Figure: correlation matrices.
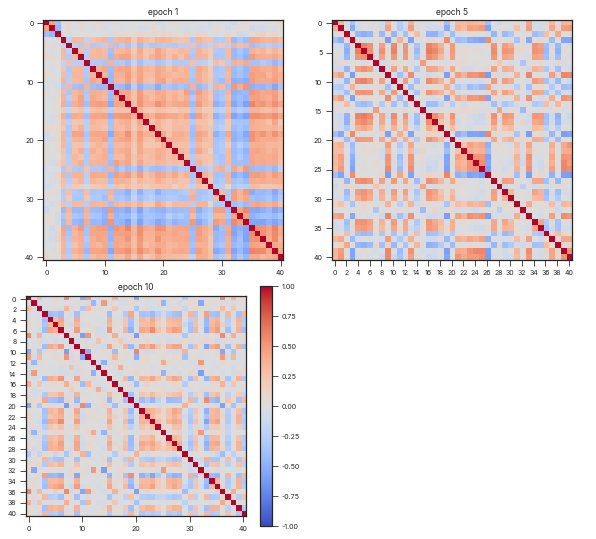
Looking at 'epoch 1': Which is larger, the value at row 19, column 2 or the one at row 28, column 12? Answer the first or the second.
the second
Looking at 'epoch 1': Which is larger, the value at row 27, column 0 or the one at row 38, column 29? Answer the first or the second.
the first
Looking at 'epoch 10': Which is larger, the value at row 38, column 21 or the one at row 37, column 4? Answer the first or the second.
the first
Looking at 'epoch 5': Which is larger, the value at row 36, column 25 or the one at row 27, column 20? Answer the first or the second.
the second
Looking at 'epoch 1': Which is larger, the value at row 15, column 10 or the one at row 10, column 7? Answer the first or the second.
the first
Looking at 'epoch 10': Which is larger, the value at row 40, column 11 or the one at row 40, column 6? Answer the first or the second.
the first
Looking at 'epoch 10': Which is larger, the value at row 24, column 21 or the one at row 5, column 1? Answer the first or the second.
the first
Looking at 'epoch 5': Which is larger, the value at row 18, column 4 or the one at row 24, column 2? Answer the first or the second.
the first
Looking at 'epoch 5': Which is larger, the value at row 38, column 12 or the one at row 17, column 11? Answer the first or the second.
the second
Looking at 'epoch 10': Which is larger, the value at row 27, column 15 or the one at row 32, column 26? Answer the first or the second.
the first
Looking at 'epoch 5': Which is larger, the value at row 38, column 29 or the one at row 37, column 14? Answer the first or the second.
the second
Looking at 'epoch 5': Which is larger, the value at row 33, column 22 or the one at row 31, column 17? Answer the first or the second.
the first
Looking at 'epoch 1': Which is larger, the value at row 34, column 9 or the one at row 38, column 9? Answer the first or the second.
the second
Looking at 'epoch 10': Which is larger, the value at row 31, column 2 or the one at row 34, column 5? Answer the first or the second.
the second
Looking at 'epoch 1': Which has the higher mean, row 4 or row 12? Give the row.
12
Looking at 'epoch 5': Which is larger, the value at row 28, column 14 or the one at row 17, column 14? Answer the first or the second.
the first
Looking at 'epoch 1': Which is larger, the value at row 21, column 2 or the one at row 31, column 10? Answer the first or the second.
the second
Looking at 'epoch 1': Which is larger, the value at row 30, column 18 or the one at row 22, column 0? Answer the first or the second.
the second
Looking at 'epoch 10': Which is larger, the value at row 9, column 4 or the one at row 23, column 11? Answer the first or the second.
the first
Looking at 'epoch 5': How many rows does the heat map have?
41
